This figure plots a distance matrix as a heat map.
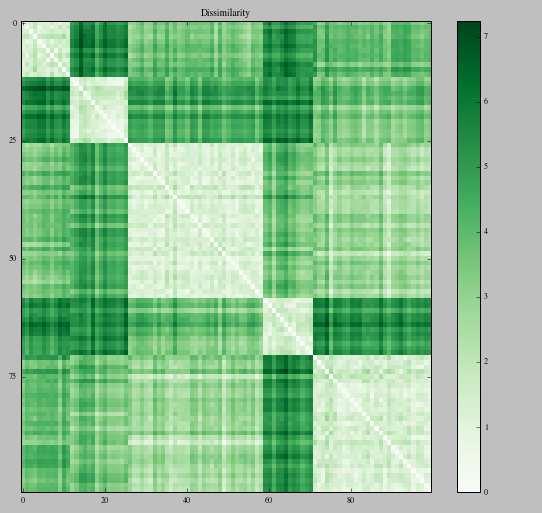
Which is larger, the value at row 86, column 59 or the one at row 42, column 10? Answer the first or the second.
the first
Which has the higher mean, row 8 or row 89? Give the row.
8
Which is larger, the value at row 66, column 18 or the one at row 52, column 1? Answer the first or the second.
the first
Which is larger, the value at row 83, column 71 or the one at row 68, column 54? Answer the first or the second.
the second
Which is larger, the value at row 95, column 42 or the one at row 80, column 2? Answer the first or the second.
the second
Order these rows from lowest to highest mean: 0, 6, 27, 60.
27, 0, 6, 60
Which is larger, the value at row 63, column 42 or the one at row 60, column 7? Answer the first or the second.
the second
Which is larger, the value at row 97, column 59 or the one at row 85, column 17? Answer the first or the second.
the first
